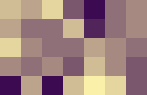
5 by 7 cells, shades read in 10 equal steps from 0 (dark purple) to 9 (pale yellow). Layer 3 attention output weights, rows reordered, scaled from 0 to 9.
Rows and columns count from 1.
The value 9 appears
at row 5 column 5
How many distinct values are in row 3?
4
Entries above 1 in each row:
6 6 7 7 5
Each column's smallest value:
0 4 0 3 0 4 3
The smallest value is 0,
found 3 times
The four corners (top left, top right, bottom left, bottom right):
7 5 0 3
